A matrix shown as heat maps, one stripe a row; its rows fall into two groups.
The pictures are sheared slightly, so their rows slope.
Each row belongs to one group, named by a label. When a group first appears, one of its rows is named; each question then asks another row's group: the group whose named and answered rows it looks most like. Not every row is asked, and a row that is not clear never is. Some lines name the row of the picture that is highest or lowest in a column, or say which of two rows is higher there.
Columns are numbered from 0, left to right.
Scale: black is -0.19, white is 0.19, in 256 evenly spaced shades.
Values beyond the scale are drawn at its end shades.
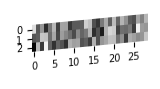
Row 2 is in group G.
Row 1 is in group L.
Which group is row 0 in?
L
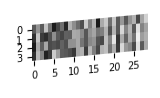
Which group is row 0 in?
G
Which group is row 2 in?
G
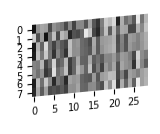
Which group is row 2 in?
G
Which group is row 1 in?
L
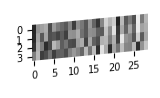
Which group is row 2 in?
L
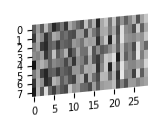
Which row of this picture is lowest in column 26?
0
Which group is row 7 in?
G
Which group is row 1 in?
L
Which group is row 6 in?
L
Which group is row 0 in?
G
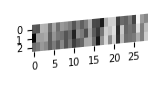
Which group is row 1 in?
L
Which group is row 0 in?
L
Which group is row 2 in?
L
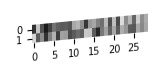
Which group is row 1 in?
L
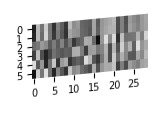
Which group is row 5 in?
G
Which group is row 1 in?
G
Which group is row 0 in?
G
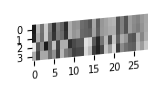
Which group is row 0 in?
G
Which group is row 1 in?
G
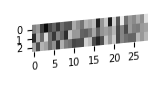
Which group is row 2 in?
L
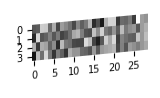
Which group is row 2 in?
L
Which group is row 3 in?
G
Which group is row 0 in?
L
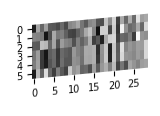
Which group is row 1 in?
L
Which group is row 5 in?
G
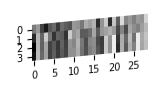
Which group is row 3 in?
G
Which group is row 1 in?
G
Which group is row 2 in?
G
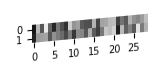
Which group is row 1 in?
L
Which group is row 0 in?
G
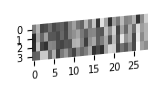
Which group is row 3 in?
L
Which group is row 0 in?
G
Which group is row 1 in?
G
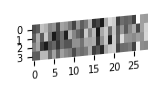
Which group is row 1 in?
G
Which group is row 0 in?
L
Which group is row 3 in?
L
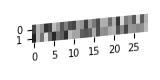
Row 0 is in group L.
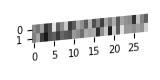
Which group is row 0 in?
L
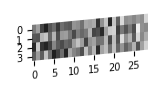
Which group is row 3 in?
G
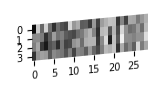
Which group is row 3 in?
L
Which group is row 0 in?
G
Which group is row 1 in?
L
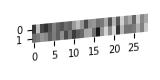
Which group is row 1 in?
L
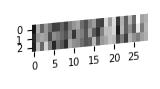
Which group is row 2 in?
G
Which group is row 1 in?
L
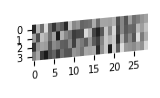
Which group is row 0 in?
G
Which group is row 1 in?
L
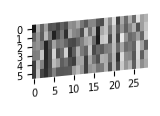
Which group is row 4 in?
L
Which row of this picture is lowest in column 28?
3
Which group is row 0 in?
G
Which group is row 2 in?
L
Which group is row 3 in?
L
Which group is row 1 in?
G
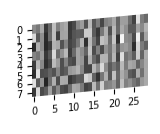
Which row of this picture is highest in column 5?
3
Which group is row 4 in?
L
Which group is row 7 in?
G
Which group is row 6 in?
L
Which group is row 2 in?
L
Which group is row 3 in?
L
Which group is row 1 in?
L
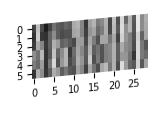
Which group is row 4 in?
L
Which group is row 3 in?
L
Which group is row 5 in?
L
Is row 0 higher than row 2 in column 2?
No
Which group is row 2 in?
L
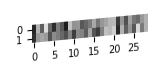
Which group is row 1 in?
L
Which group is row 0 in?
G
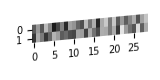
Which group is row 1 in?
L
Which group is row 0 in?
G
